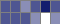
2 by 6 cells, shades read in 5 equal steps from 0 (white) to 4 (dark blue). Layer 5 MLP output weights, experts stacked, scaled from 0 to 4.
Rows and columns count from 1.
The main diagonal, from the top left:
3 3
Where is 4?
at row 1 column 5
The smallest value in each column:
3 3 2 2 0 2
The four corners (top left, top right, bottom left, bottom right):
3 3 3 2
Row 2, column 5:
0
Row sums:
18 13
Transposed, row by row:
3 3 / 3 3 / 2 3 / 3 2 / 4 0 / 3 2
